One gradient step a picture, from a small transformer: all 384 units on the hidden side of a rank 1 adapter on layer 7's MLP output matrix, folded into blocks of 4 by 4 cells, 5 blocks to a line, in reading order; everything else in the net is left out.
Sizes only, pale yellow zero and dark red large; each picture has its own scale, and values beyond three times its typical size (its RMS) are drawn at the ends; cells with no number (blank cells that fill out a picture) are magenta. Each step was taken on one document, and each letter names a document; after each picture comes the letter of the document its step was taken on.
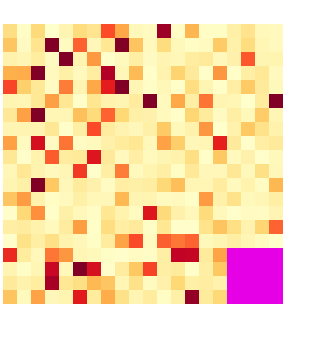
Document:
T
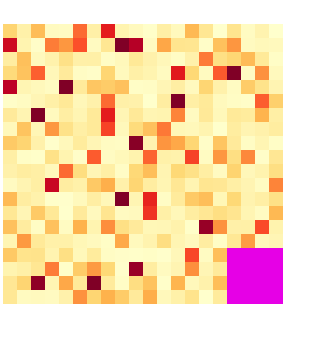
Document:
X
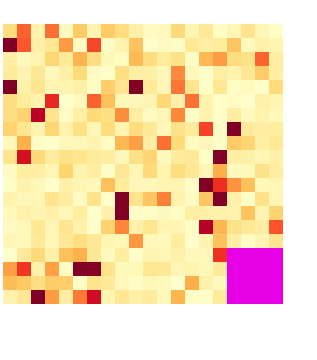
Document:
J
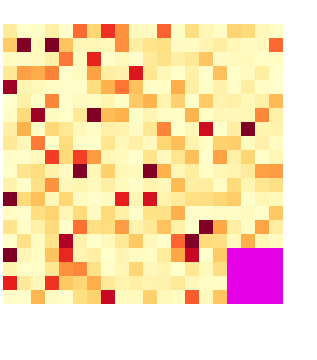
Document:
T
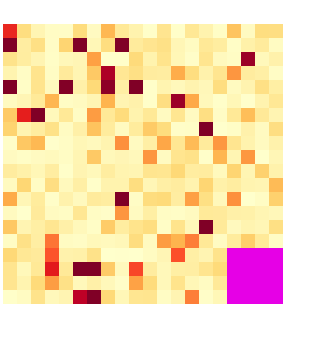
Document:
X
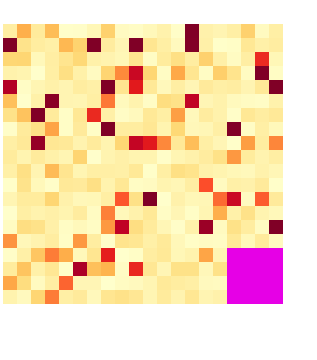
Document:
J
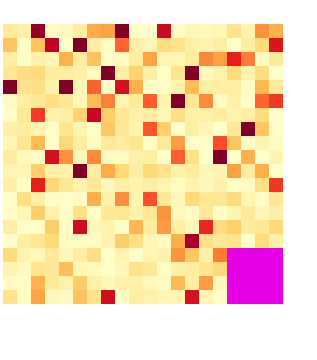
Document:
T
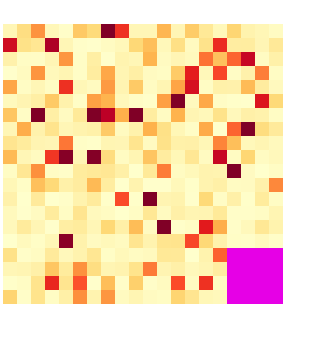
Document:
T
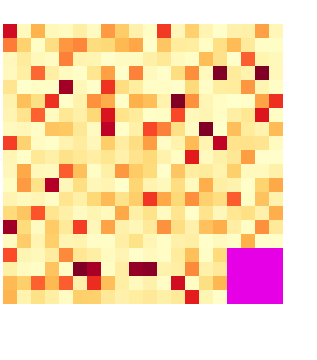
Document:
X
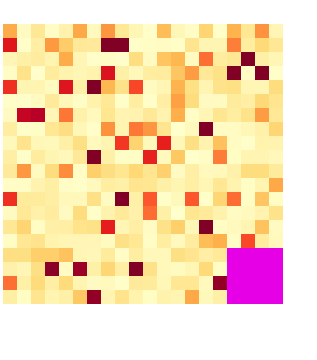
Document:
X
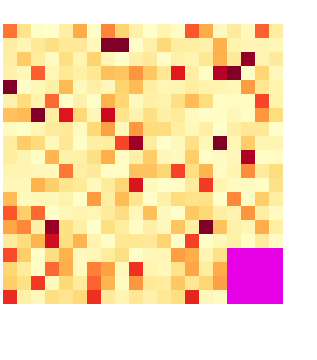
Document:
X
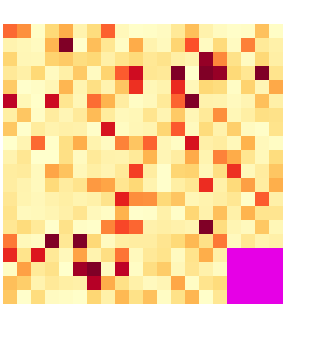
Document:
J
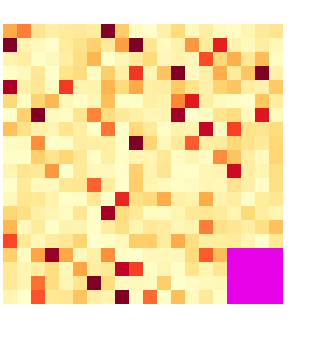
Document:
J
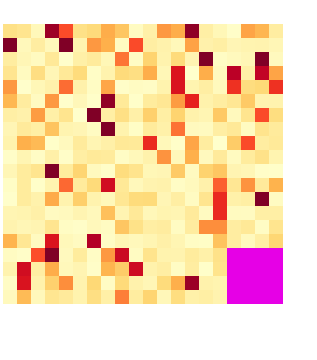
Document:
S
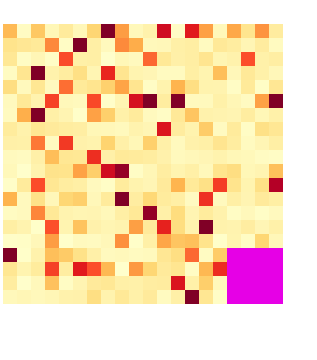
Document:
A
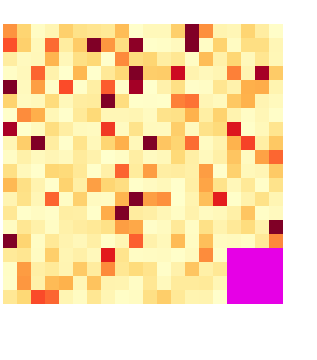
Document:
S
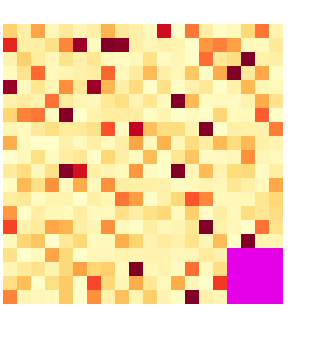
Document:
X
